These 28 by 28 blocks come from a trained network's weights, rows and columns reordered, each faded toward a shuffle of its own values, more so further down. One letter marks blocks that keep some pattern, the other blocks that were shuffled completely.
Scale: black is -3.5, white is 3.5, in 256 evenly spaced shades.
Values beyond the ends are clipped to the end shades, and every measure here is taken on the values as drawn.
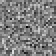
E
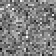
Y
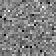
Y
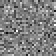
E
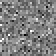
E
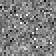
Y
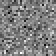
E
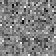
E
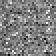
E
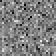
Y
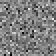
Y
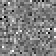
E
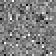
E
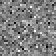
Y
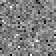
Y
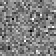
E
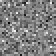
Y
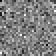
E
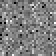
E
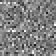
E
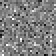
Y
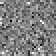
E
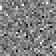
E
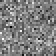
Y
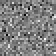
Y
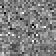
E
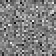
E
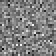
Y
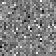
Y
